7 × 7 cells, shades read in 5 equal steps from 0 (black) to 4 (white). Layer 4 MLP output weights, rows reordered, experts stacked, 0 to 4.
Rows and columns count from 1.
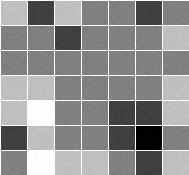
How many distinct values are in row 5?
4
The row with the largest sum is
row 7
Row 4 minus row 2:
1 1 1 0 0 0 0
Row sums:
14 14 14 17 16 11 18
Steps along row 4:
same down same same same up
